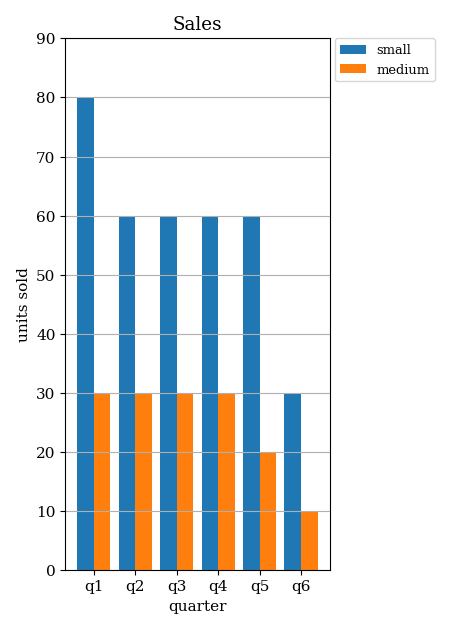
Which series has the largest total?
small
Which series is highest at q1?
small
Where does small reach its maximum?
q1
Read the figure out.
Title: Sales
x-axis: quarter, ticks q1 q2 q3 q4 q5 q6
y-axis: units sold, ticks 0 10 20 30 40 50 60 70 80 90
Legend: small, medium
Values:
small: 80 60 60 60 60 30
medium: 30 30 30 30 20 10
